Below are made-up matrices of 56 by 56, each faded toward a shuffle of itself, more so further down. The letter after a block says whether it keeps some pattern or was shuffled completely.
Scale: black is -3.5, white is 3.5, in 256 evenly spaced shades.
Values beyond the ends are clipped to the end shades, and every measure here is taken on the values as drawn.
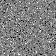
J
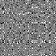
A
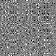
A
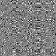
A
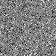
J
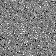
J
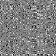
A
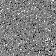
J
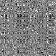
A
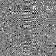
A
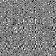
A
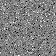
J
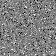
J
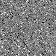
J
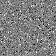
J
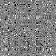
A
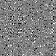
A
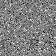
J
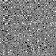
A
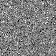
J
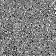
J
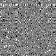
A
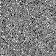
J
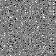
A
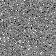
J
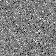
J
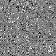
A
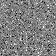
J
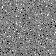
J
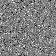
J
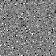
A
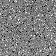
J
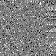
A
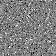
J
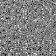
A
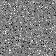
J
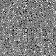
A
